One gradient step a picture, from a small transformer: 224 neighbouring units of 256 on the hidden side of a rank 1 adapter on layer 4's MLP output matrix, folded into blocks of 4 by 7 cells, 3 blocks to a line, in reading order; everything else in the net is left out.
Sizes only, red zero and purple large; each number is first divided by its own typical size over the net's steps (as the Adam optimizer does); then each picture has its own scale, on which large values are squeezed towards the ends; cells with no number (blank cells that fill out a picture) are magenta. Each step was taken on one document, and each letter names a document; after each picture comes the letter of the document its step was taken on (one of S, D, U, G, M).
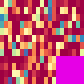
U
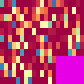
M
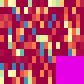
M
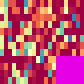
U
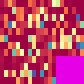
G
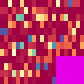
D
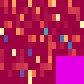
G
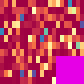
G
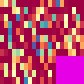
M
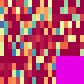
U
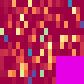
G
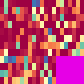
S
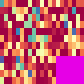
M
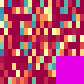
U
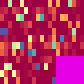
D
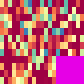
U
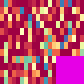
S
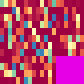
M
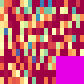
U
